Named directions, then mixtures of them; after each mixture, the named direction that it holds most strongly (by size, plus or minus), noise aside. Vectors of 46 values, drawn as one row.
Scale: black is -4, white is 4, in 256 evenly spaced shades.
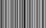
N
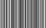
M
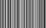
M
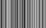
N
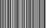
M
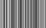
M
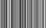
M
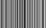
N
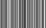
N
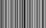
N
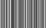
M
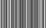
M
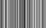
N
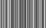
M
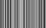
M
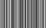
M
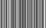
M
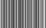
M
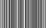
M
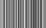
N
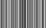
N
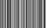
M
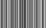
N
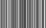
N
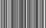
M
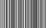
M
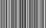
M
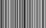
N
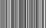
M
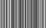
M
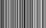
N
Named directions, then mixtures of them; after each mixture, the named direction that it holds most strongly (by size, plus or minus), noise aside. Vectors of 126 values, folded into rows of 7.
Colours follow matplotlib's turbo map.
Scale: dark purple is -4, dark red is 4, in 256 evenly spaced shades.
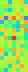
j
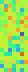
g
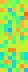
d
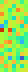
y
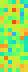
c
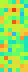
c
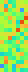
g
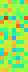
j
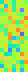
g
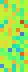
g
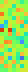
y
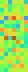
j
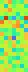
j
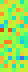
y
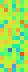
g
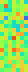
j
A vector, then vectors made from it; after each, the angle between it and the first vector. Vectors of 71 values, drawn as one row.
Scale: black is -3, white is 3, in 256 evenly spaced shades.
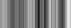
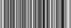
partly aligned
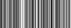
orthogonal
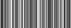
partly opposed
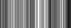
nearly opposite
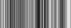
nearly parallel
